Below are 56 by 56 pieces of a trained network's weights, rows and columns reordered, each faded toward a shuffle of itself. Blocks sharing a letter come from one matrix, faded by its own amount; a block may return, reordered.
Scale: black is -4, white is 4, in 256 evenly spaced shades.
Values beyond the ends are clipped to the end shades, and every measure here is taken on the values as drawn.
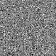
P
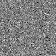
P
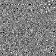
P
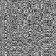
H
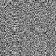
H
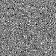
P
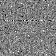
P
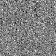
P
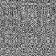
H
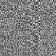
H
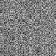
H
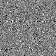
P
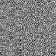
H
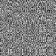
H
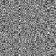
H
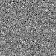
P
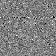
P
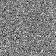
P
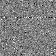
P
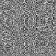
H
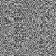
H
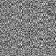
H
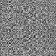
H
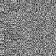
H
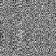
H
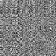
H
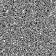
P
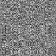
H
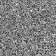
P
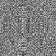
H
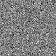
P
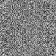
H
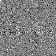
P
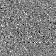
P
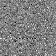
P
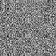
H
